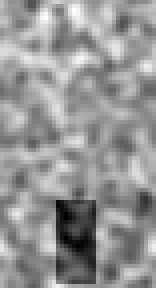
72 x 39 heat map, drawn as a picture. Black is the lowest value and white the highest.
In the bottom middle lies a patch that is lower than the rest. The field is mottled with small blotches. The ninth with the lowest average is the bottom middle. The bottom middle is the roughest part.
